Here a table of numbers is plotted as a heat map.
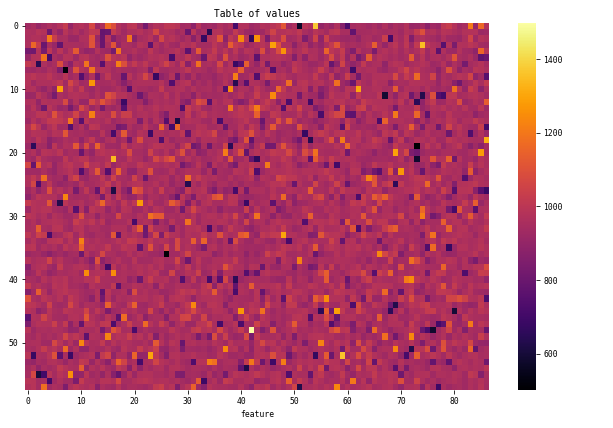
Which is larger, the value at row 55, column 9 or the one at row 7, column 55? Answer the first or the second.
the second
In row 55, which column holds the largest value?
8
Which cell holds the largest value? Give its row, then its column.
48, 42
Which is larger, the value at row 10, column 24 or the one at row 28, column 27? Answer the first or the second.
the second
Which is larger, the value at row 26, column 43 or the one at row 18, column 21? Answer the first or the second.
the second
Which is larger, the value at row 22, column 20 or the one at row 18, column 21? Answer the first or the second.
the second
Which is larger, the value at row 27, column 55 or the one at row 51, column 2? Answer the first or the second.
the first
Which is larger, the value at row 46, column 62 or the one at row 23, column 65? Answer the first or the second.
the first
